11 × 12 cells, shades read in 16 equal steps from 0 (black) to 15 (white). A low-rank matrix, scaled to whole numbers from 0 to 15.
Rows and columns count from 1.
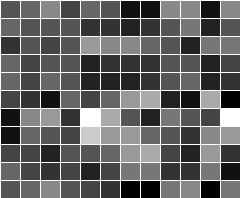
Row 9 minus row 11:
-1 -2 -6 0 1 3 9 10 -3 -6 9 -4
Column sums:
47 55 56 51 64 59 55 51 56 50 52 62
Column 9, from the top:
8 5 5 5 5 2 7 5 4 3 7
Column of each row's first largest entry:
3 10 5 1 1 8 5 5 8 7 3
